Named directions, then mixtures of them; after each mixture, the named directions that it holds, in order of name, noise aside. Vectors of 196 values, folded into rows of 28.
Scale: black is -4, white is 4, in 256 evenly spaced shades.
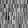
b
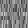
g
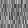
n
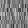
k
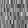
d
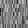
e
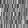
e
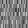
e, g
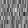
e, g, k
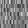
d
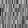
e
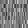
b, n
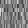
d, e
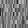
e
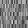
d, e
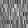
g, n
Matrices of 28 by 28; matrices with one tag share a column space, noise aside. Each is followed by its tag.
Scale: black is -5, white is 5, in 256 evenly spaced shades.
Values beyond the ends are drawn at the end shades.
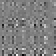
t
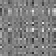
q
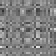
q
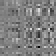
q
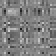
q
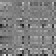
t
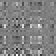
t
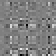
t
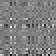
t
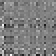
t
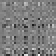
t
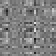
q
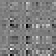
t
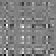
t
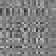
q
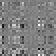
t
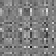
q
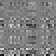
t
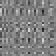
q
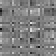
q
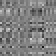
q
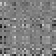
t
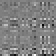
t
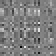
q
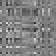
q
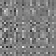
q
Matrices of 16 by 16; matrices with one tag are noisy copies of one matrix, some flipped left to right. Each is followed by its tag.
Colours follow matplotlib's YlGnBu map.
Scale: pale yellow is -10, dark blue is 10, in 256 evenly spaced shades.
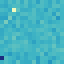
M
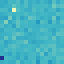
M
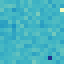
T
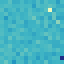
M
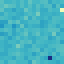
T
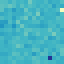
T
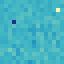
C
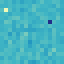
C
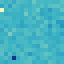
T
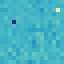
C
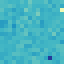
T
